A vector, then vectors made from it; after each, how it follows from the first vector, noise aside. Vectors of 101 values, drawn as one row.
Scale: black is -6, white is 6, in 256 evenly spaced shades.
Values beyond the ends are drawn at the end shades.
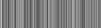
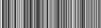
scaled up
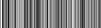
scaled up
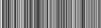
scaled up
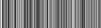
scaled up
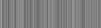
shrunk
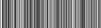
scaled up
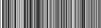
scaled up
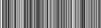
scaled up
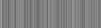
shrunk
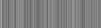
shrunk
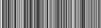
scaled up
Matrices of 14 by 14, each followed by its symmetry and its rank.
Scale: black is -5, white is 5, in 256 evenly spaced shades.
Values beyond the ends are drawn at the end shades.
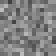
neither, full rank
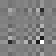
symmetric, rank one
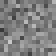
neither, full rank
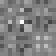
symmetric, rank two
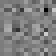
neither, rank three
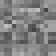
neither, rank three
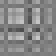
symmetric, rank one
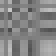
symmetric, rank one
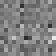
neither, rank three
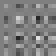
symmetric, rank one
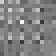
symmetric, rank two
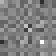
symmetric, rank two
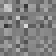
symmetric, rank two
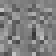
neither, rank three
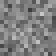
neither, full rank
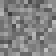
neither, full rank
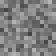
neither, full rank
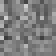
neither, rank three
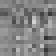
neither, rank three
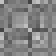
symmetric, rank two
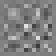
symmetric, rank two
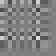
symmetric, rank one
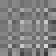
symmetric, rank one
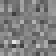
neither, rank three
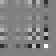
symmetric, rank one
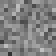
neither, full rank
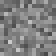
neither, full rank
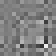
symmetric, rank two
